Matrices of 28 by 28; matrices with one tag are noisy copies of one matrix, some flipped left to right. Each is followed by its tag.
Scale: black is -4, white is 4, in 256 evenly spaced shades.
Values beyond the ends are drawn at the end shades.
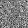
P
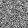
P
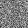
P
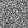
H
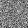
P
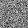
H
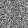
P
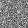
P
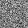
H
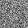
H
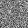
P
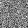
P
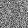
P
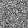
H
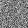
P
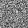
H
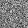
H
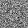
H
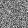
P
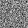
H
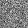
H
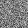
P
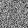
P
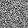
H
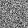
H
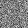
P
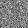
P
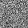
H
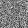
P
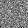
P
